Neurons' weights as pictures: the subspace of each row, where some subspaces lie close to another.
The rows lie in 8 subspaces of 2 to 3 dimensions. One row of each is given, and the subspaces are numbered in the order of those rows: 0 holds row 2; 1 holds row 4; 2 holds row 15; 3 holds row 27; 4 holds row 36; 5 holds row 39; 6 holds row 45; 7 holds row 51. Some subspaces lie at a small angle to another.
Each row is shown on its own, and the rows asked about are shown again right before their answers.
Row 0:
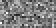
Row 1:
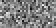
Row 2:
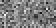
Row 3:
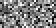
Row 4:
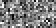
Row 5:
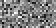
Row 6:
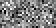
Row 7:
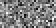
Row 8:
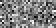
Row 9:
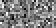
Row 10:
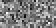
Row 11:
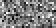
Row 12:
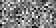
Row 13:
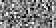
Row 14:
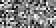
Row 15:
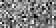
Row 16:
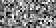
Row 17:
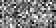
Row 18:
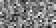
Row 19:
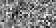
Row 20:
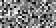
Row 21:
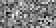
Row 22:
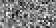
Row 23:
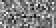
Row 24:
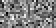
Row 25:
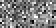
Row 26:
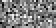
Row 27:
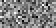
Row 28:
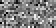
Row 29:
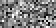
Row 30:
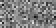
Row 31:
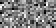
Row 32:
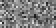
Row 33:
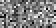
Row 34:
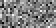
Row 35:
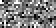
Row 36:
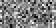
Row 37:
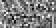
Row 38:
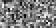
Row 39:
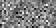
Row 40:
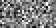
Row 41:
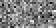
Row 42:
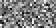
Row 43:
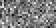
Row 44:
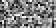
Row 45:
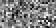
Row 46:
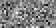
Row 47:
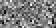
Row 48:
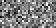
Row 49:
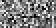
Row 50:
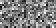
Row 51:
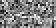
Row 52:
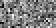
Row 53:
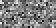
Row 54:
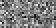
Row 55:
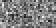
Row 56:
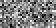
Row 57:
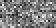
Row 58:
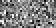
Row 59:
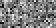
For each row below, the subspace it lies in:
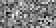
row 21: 6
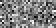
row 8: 7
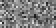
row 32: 7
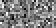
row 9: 1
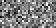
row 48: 3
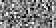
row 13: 4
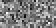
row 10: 3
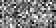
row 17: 4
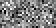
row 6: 5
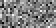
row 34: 1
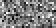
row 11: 2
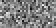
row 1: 3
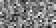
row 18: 0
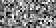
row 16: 6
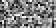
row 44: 7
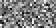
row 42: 5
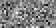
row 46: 5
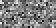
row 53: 0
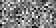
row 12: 5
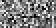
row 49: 2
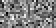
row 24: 1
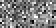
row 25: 2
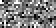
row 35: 0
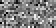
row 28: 0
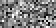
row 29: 6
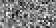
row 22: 6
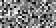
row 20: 3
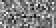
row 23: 2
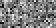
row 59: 1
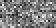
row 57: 4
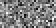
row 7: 5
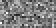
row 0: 7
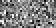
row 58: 5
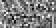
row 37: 2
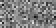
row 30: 7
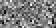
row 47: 5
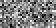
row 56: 4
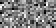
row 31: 0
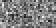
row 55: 4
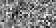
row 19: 6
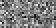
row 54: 7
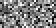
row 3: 5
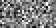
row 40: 6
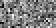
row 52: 1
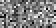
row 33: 0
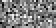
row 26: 4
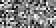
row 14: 0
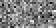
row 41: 2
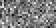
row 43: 1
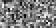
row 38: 3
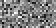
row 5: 3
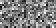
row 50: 0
